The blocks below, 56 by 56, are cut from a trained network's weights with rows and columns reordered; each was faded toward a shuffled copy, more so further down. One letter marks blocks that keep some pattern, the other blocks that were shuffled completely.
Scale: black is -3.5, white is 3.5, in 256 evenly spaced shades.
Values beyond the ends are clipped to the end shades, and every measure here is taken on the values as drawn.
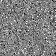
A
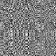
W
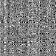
W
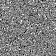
A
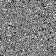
A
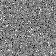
A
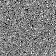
A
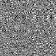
W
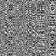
W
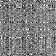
W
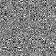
W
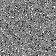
A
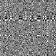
W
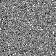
A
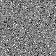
A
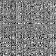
W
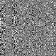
W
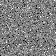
A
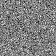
A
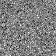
A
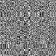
W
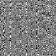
W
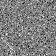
A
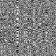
W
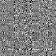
W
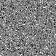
A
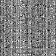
W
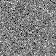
A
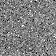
A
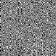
W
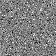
A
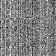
W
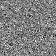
A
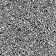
A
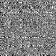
W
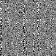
W
